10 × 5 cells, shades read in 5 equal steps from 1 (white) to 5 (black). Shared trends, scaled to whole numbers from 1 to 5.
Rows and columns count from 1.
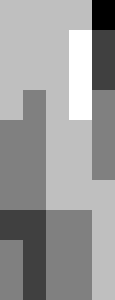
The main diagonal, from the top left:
2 2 2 1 3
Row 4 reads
2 3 2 1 3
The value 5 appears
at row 1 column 5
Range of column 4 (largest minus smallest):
2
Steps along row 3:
same same down up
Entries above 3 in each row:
1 1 1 0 0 0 0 2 1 1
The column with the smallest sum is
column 4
